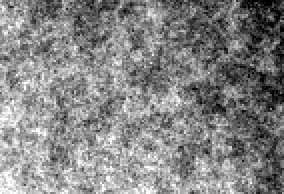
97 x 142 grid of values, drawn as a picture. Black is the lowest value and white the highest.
Mirror symmetry: none. Ninth with the lowest average: top right. Average level on the scale: 50%. Slope: up to the bottom left. Grain: blotchy. Histogram: bell-shaped.
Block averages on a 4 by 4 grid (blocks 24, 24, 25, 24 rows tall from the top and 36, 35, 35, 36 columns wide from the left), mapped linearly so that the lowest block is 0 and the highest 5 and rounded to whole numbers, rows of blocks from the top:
3220 / 4420 / 4431 / 5542
